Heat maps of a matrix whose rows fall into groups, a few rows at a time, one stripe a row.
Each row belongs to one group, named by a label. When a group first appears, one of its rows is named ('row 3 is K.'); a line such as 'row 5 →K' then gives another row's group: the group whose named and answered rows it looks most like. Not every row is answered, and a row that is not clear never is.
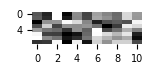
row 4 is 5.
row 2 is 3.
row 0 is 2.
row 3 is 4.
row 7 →2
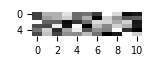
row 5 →4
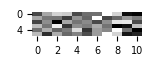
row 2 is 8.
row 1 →5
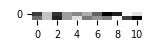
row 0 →4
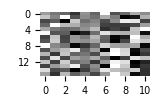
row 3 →3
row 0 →5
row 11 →4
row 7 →4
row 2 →8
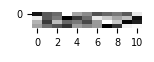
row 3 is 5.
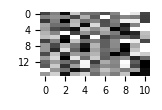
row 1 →5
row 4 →5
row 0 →8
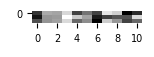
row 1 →3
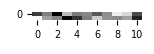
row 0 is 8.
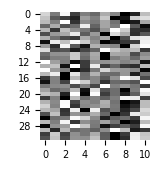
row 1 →5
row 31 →4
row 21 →8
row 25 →4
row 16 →8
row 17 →3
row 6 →5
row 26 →3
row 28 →3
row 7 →3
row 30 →4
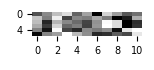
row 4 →2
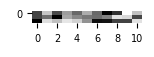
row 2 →3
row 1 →8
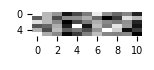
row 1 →4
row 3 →2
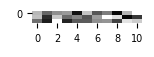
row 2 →2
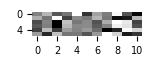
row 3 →8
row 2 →8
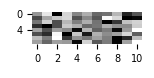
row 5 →2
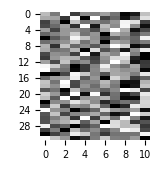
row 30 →3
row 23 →4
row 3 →2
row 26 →2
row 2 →8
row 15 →3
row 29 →8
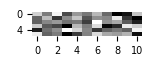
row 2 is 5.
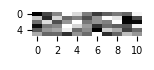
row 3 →3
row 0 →3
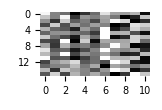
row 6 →5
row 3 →4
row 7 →2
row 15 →4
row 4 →5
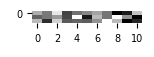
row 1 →2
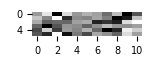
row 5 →2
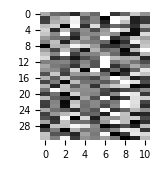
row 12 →5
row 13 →5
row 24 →5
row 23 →8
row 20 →8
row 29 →8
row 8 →3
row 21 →5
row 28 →3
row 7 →4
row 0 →5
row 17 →8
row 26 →2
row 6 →5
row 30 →5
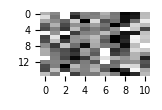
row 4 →8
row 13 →8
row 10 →5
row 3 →4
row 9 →5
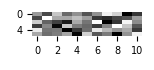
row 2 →5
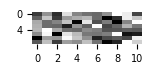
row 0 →8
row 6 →3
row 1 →4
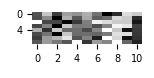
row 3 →8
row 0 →4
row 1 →8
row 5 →8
